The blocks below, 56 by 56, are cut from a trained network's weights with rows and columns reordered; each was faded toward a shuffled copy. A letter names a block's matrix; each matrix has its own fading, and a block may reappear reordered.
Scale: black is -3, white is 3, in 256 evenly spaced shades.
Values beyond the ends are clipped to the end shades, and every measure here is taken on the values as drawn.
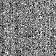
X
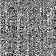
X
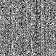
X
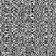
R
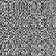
R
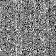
X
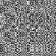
R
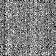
X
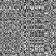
R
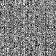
X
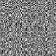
R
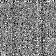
X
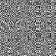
R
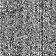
X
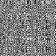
R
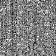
X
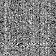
X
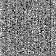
X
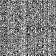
X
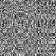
R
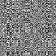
R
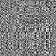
R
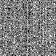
X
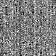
X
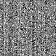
X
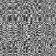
R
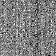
X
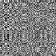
R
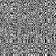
R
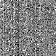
X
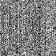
X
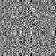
R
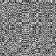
R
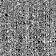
X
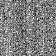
X
